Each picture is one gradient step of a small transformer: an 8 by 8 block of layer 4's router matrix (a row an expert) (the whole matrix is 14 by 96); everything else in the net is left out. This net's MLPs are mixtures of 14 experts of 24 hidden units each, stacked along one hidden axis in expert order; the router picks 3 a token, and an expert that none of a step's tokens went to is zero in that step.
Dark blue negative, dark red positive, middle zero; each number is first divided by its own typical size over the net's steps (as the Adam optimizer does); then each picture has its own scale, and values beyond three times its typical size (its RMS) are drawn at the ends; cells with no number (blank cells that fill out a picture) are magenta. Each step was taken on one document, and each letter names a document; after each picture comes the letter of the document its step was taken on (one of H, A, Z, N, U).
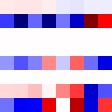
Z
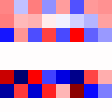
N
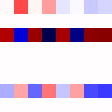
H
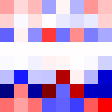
N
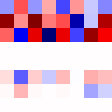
H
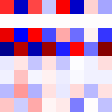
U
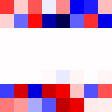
Z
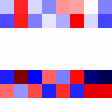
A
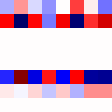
A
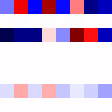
H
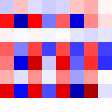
U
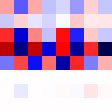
U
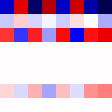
H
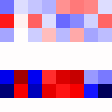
N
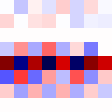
U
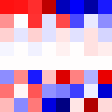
Z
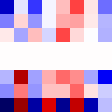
N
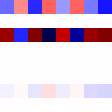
H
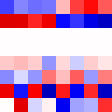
Z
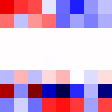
Z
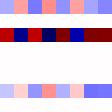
H
